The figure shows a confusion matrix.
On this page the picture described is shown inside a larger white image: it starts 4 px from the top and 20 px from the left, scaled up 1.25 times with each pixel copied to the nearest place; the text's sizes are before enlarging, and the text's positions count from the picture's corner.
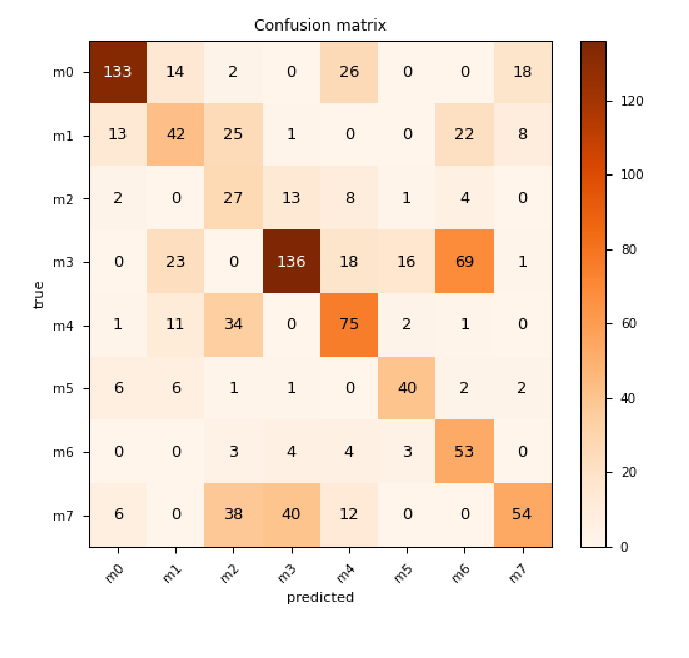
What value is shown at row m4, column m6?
1
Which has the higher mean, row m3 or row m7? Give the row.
m3
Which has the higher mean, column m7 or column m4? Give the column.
m4
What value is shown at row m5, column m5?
40
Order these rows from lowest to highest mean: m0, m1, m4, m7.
m1, m4, m7, m0
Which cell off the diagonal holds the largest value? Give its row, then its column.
m3, m6
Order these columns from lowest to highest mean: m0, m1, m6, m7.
m7, m1, m6, m0
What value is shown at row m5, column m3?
1
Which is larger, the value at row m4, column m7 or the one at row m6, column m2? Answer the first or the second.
the second
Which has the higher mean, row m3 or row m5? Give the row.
m3
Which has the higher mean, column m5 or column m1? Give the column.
m1
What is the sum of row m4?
124
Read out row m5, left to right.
6 6 1 1 0 40 2 2
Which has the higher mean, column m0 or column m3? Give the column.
m3
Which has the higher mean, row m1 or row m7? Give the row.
m7
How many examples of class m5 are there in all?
58
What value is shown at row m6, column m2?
3
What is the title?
Confusion matrix
